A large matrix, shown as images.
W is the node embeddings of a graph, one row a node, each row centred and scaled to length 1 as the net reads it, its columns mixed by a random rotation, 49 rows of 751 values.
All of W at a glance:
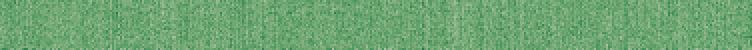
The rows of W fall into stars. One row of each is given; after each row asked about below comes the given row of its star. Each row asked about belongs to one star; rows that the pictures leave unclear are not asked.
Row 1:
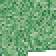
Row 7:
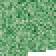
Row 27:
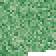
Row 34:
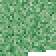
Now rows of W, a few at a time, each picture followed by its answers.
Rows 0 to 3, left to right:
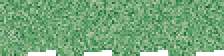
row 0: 27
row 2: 1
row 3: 27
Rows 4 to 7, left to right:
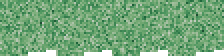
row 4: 7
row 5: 27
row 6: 1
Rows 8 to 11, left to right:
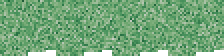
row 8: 27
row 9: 34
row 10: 34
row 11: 1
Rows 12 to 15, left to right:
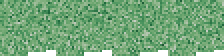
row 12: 1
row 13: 1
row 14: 1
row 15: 27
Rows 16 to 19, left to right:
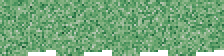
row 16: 34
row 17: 7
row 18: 34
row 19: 7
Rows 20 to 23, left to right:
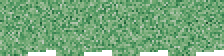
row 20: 7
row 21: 1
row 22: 34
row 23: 27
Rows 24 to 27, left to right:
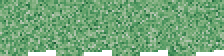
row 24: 7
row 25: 7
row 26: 7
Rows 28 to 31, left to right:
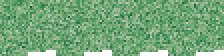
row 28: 34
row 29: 34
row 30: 7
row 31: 1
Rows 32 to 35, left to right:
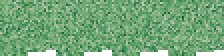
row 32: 7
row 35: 27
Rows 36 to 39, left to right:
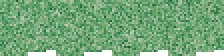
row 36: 7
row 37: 7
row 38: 7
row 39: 1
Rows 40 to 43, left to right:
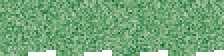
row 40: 1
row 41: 34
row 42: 7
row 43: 34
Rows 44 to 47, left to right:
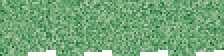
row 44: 1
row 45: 34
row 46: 1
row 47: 34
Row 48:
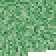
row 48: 27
